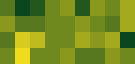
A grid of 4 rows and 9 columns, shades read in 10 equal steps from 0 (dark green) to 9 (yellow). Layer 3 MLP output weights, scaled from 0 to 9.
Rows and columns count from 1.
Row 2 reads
5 3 3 4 4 5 4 3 6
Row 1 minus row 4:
-1 -9 -3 0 0 -2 2 -1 2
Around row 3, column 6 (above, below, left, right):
5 3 4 5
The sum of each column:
15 20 15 16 18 15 17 18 16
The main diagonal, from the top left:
3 3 7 4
